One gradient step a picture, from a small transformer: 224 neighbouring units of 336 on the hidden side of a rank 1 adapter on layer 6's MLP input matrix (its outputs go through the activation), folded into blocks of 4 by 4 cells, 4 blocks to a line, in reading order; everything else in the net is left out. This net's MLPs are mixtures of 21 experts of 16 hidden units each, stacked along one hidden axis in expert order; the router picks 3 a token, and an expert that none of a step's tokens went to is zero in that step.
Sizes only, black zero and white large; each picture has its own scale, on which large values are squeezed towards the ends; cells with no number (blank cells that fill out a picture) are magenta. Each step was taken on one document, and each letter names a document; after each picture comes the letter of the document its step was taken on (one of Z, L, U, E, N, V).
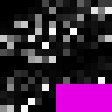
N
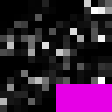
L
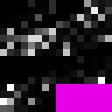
L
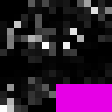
N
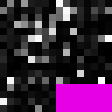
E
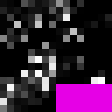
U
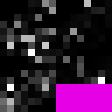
U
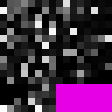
E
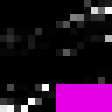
N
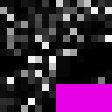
E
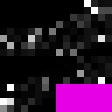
L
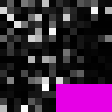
E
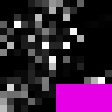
U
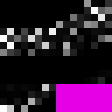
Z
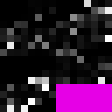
N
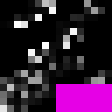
U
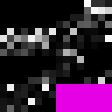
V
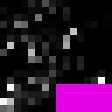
U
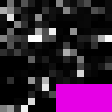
E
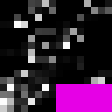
U
